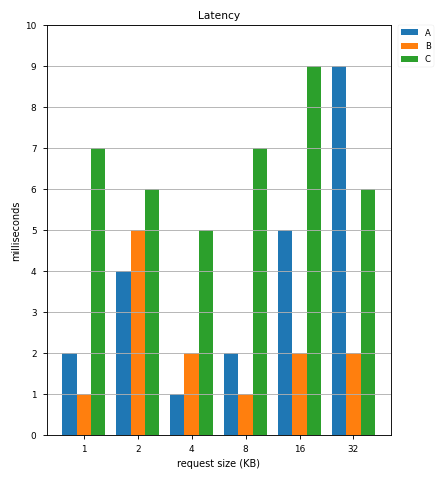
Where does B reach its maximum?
2
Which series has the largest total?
C
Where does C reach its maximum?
16
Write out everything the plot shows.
Title: Latency
x-axis: request size (KB), ticks 1 2 4 8 16 32
y-axis: milliseconds, ticks 0 1 2 3 4 5 6 7 8 9 10
Legend: A, B, C
Values:
A: 2 4 1 2 5 9
B: 1 5 2 1 2 2
C: 7 6 5 7 9 6
